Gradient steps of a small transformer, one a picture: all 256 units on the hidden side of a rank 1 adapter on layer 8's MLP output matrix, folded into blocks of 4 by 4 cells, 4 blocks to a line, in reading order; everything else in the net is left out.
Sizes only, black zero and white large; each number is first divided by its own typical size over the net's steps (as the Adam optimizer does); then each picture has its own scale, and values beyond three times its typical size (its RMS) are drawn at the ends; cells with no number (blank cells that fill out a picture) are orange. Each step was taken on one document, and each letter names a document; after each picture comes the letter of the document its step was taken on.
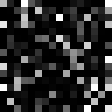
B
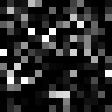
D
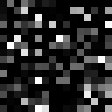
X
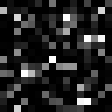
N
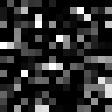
X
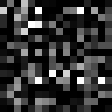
X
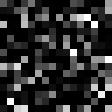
B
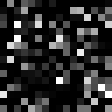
X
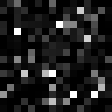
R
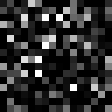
D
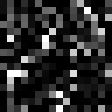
D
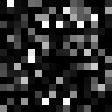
D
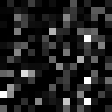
N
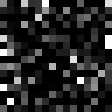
B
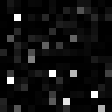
R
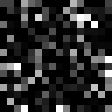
B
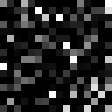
B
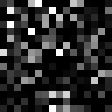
D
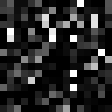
D
